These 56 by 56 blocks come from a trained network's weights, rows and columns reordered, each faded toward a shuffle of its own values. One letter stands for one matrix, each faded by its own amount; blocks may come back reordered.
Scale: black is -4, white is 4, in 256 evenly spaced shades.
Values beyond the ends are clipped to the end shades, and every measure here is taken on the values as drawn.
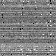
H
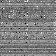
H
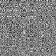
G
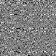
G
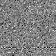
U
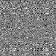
G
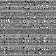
H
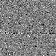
U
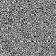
U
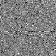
U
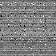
H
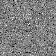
U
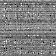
H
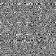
G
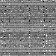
H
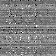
H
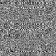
G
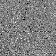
U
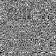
G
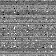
H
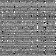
H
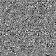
U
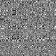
G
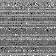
H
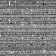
H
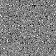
U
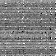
H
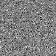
U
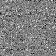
U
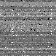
H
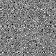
U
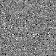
U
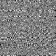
G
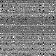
H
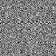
G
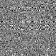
G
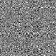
G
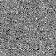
U
